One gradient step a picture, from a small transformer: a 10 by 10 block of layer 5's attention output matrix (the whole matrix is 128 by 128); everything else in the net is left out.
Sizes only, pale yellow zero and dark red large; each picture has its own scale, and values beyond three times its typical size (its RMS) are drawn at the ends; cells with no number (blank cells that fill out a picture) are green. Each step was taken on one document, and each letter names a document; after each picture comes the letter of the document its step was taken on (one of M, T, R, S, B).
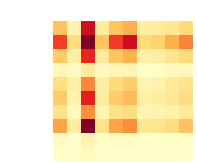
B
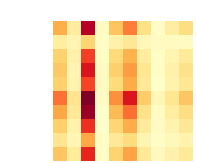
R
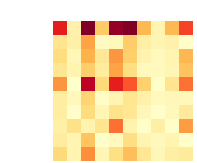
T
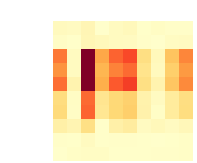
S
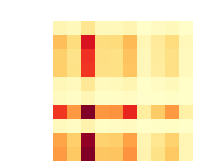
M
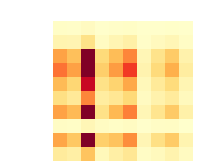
M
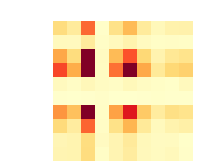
R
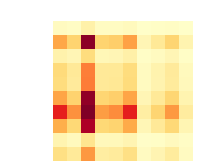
M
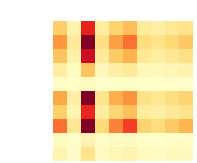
B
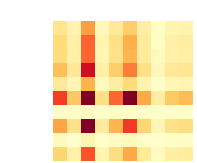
R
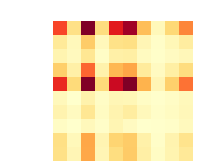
T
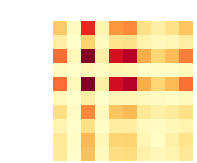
T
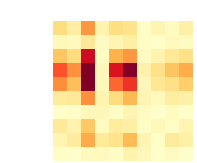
S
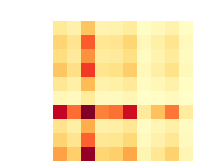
M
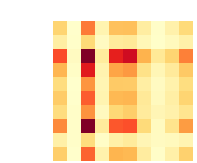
T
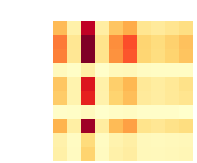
B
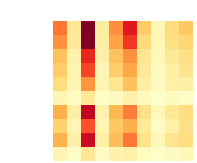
T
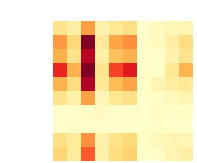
S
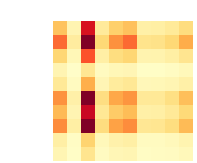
B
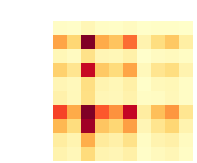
M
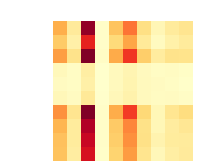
R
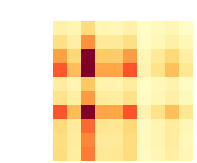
M
